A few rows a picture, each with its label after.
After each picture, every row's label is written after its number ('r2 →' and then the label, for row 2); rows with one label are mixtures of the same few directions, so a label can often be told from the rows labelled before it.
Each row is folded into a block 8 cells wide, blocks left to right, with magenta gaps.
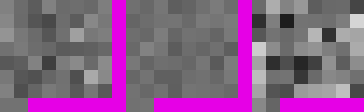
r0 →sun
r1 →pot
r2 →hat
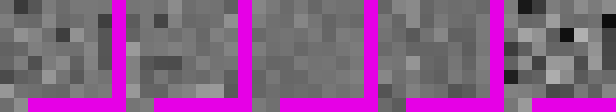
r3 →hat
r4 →hat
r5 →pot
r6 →hat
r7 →hat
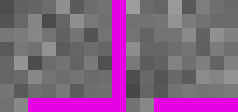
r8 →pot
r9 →pot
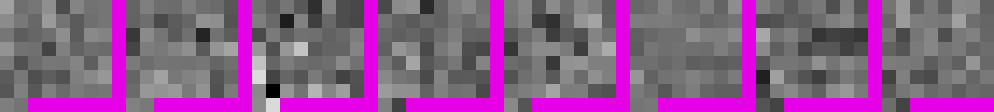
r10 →pot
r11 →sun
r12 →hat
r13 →pot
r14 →sun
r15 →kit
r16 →kit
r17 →sun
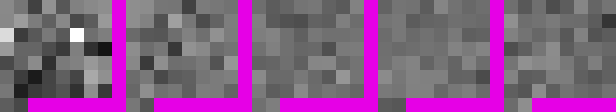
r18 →sun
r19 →pot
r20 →sun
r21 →pot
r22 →hat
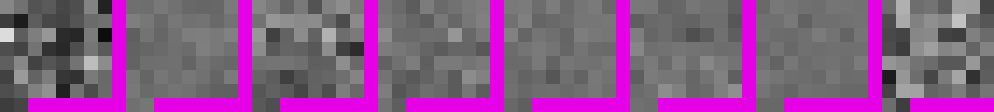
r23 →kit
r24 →kit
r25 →sun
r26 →sun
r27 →sun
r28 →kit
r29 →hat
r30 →sun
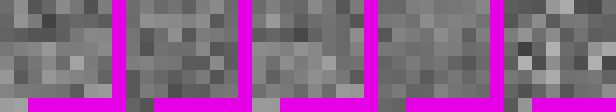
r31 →kit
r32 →sun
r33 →kit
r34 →kit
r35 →pot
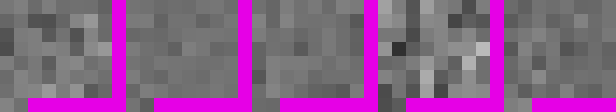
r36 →sun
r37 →pot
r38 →hat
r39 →pot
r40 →pot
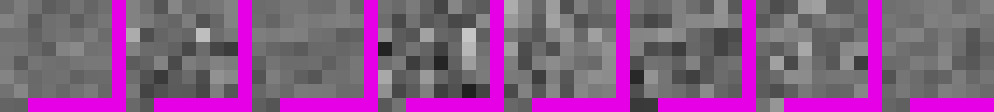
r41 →pot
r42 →sun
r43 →kit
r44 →kit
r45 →pot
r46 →kit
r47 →pot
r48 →kit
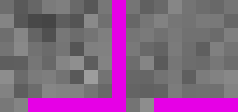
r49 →sun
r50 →pot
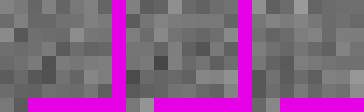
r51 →sun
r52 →pot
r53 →pot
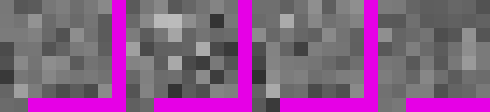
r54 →hat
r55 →sun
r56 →hat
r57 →kit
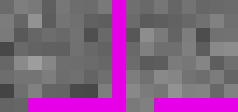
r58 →hat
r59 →sun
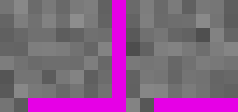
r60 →sun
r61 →sun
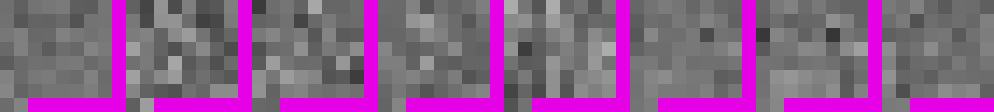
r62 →sun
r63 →sun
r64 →pot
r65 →sun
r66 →pot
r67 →sun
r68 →sun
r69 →hat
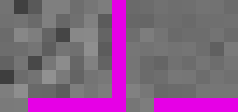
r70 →hat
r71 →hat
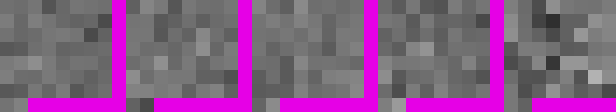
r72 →hat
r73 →pot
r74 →pot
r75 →hat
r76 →sun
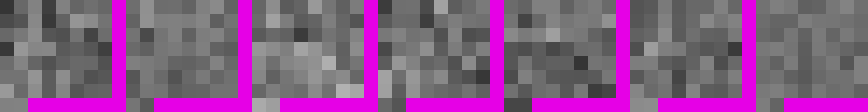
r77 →pot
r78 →sun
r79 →kit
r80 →pot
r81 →kit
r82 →pot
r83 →pot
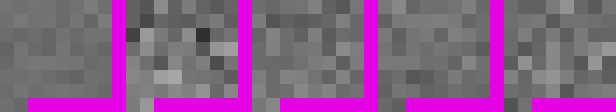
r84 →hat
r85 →sun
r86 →sun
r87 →sun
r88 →pot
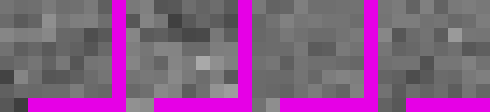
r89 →kit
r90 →kit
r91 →pot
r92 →sun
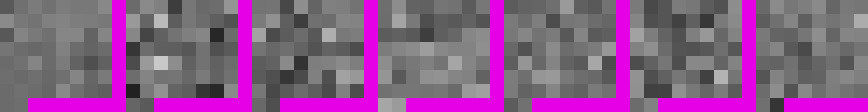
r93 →kit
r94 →hat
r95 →sun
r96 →kit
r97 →pot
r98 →sun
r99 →hat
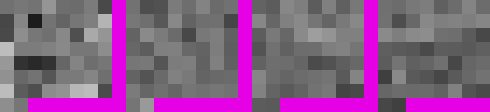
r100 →hat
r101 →hat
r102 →kit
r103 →kit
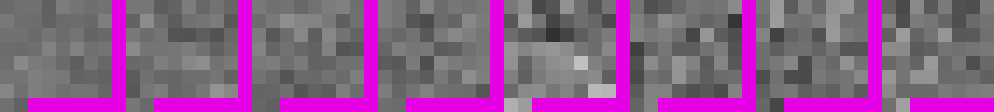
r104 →pot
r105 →kit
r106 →sun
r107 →sun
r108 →kit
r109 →hat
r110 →sun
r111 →sun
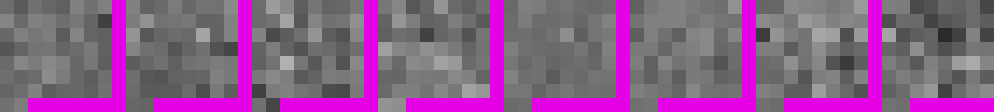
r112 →hat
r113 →sun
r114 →hat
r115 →kit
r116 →hat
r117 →kit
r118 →kit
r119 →kit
